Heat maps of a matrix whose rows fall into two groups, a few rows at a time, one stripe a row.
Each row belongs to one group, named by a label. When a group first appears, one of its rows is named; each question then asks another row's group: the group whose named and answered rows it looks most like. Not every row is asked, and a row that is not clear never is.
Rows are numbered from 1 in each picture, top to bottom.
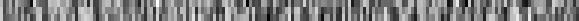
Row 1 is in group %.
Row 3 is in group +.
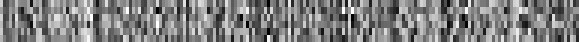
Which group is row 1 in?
+
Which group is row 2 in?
+
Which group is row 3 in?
%
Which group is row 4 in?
%
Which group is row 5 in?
+
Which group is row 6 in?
+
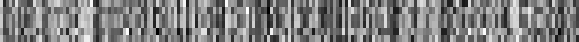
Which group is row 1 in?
%
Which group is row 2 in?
+
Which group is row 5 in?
+
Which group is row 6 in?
+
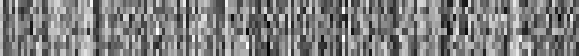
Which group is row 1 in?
%
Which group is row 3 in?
+
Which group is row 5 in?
%
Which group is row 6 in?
+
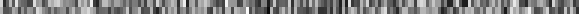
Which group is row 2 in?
+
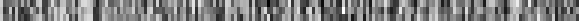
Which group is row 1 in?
+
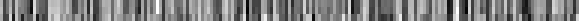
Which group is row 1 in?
%
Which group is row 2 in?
%
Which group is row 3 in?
%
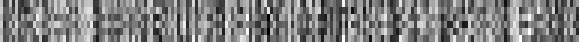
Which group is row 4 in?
%
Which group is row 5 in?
+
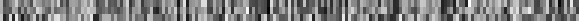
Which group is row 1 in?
+
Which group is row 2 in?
+
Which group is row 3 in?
%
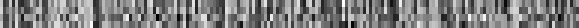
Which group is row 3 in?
+
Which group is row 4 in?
%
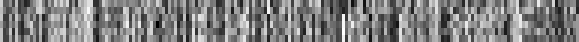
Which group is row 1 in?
%
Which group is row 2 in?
+
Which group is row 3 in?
+
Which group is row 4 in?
+
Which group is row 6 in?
+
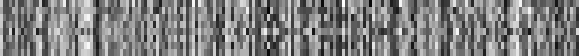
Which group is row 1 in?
+
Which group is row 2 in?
+
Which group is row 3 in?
+
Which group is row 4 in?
%
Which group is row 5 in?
%
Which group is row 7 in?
+
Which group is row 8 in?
+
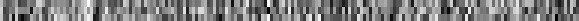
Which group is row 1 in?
+
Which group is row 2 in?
+
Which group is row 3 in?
%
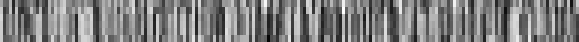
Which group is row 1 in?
%
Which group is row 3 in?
%
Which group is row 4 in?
%
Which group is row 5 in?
%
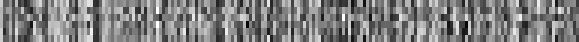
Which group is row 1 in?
%
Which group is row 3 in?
+
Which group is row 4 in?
%
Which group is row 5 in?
%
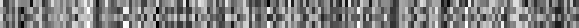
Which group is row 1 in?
+
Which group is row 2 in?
+
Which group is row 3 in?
%
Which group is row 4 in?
+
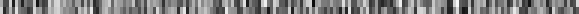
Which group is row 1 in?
%
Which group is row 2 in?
%
